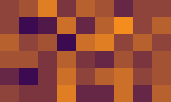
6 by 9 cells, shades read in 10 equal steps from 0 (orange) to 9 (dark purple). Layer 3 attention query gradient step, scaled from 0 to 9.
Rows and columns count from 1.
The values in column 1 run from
3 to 7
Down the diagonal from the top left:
5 9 4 3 5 7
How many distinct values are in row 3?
6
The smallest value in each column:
3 4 1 1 2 1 0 3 3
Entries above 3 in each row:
7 5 5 8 6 6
